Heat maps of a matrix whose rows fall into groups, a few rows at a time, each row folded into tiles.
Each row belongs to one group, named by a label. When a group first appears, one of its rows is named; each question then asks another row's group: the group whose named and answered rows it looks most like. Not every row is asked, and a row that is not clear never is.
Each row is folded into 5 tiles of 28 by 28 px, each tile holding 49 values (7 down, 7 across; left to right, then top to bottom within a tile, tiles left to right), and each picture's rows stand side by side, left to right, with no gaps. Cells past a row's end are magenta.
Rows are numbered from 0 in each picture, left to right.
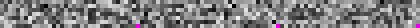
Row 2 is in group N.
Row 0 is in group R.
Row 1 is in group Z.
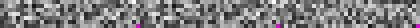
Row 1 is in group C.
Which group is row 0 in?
C
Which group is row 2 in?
N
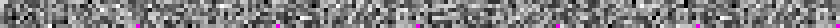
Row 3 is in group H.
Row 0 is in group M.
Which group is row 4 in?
M
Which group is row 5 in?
M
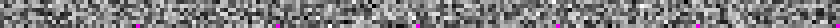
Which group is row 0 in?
H
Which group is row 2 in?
Z
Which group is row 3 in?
C
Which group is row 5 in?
H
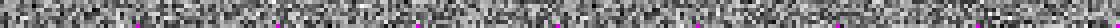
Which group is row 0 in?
C
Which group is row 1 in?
C
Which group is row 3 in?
N
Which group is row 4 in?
C
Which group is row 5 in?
H
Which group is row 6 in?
N
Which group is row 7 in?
Z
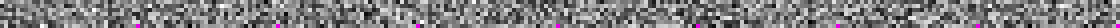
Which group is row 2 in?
C
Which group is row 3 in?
N
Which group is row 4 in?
H
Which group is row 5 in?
M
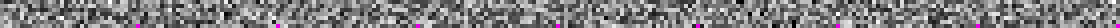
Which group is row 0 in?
R
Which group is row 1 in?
C
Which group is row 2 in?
R
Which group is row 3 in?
R
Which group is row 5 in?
R
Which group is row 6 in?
R
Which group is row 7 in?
C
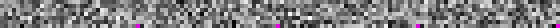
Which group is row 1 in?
R
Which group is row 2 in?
Z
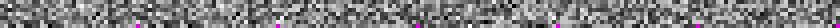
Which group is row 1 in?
M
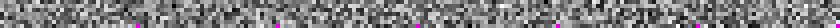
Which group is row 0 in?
H
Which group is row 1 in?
C
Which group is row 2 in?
R
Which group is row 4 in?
R
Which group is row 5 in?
M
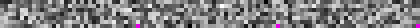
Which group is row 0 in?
R
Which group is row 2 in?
H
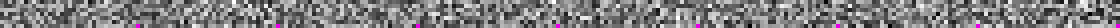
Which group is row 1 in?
N
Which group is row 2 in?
N
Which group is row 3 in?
C
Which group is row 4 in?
C
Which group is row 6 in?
M
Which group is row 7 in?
H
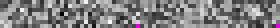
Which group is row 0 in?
R
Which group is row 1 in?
N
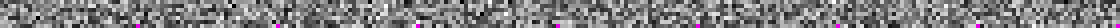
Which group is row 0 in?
R
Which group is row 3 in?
H
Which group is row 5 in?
C
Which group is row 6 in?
M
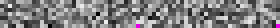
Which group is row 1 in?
R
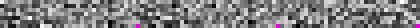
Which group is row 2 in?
R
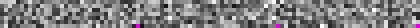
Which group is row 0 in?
N
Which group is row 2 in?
M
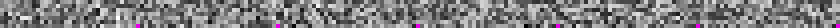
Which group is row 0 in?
C
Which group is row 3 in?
N
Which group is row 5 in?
N
